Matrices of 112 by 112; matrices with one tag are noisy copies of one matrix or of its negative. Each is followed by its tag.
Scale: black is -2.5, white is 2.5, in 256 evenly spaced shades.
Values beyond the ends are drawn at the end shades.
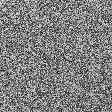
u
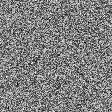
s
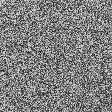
u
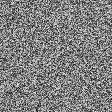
s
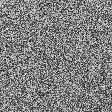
u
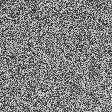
u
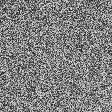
u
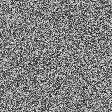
s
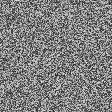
s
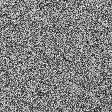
u
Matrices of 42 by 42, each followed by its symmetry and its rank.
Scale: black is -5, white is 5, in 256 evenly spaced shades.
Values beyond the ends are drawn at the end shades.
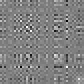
symmetric, rank three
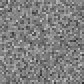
symmetric, full rank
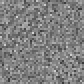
symmetric, full rank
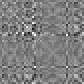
symmetric, rank three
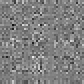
neither, rank five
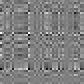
neither, rank two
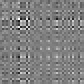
symmetric, rank two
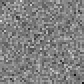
symmetric, full rank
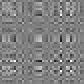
symmetric, rank two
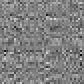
neither, rank five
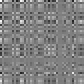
symmetric, rank two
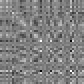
symmetric, rank three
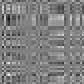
neither, rank two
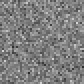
neither, full rank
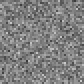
neither, full rank
